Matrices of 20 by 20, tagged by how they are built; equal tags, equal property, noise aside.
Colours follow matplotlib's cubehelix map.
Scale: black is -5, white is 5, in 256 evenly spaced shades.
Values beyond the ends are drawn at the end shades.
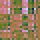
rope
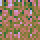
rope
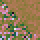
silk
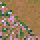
silk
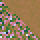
silk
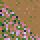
silk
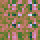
rope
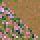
silk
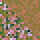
silk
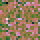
rope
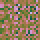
rope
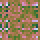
rope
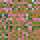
rope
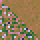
silk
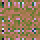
rope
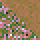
silk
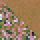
silk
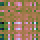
rope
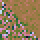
silk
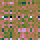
rope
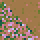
silk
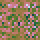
rope
